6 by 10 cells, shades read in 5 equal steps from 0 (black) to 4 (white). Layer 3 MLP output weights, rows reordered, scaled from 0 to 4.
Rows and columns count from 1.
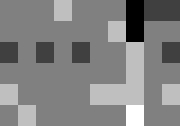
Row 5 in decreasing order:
3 3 3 3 3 2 2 2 2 2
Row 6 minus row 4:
0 1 0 0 0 0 0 1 0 0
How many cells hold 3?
10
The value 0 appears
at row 1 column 8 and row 2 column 8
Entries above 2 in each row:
1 1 1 1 5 2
